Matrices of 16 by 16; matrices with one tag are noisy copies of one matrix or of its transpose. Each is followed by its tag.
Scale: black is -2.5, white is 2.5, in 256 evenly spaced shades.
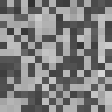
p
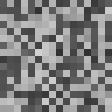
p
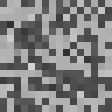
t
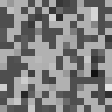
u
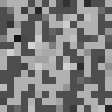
u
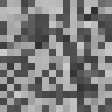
t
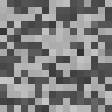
u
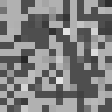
t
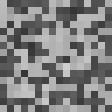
u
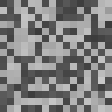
p
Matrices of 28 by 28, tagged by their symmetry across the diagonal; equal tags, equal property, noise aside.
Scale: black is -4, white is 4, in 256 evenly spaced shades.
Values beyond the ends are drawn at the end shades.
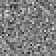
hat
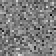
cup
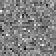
cup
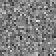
hat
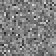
hat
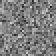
cup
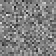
hat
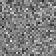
cup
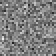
cup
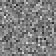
hat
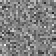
cup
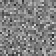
cup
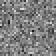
hat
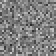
cup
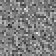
hat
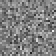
hat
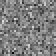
cup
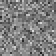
hat
